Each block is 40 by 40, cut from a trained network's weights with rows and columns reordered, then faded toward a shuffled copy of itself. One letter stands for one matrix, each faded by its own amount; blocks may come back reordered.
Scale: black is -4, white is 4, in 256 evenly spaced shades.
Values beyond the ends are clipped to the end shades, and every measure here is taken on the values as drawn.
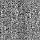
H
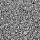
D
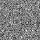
D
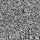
D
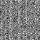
H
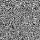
D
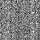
H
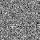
D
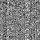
H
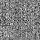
H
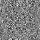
D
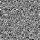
D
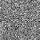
D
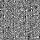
H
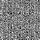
H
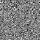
D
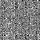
H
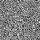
D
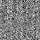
H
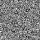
D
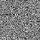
D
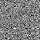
D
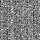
H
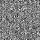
H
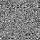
D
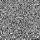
D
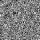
D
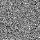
D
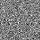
D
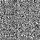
H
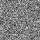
D
